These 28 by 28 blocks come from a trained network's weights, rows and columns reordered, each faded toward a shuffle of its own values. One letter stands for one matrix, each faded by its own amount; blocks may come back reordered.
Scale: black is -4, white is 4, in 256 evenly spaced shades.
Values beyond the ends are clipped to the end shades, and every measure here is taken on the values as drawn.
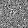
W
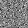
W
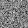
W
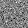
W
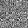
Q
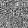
Q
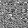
Q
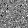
W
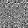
Q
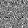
Q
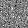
W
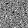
W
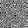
Q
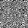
Q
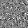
Q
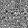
Q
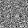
Q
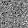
W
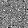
W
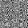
Q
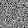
Q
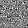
W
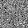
W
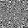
Q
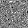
W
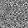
Q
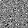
W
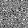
Q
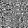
Q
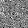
W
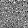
W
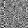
Q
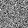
W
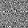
Q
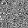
Q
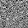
Q
